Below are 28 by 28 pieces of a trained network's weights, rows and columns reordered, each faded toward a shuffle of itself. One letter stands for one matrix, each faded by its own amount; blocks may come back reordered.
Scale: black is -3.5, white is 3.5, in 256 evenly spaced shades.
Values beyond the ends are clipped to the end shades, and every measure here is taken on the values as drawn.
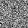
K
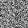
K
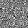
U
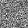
U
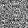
U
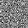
U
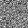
U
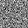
K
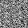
K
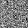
K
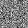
K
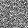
K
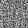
K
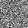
K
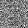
U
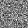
U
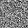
K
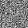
U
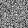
K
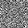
U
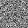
K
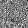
K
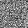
K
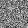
K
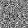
U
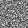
K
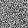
K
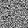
U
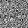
U
